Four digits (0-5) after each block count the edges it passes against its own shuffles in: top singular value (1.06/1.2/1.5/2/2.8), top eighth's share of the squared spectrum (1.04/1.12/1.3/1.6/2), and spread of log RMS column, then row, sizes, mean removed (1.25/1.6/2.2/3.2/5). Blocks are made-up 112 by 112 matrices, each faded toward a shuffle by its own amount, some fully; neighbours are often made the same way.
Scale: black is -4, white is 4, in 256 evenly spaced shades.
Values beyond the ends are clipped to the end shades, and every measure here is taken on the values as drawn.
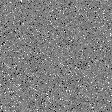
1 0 0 0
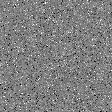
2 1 0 0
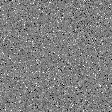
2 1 0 0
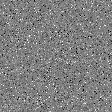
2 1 0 0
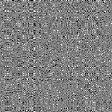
5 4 3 3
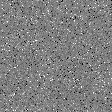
1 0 0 0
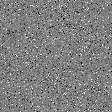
2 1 0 0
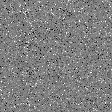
2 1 0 0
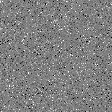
3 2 0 0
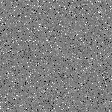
0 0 0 0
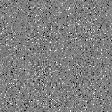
4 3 1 2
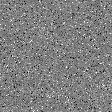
2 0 0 0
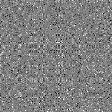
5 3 2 2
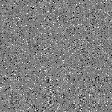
4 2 1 1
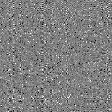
4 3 2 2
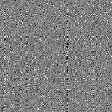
5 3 2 2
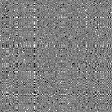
5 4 3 3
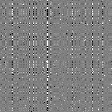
5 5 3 3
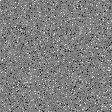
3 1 0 0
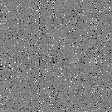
4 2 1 1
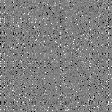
5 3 2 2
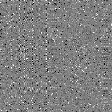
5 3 2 1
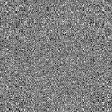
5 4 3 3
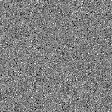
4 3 1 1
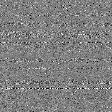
3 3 0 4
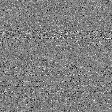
1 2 0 3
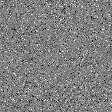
0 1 0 2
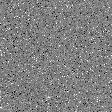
0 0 0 0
